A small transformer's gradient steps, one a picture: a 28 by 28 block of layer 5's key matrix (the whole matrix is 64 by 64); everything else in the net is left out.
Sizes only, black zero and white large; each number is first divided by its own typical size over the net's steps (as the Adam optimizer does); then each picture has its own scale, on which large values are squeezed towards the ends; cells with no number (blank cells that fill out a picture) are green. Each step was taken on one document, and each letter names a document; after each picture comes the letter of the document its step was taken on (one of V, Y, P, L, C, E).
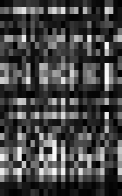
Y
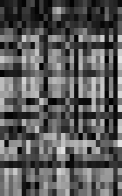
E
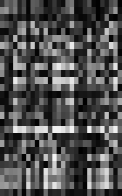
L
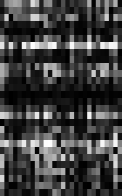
L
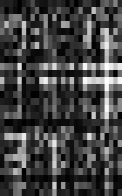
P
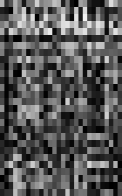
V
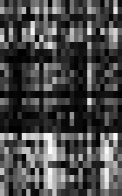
L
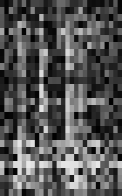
V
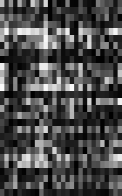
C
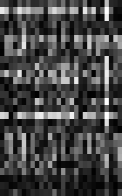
Y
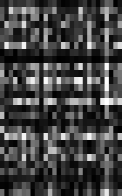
P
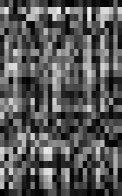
V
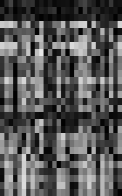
E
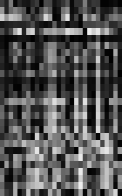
V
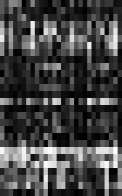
L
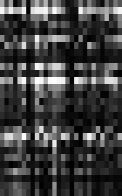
P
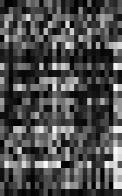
C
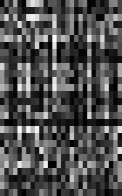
C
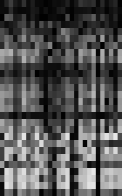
E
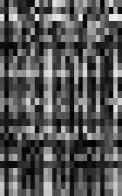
V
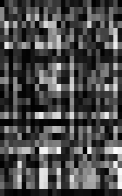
C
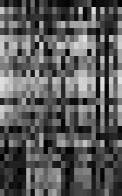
E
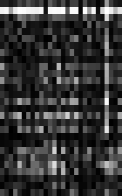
Y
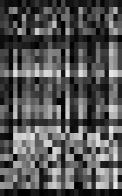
V
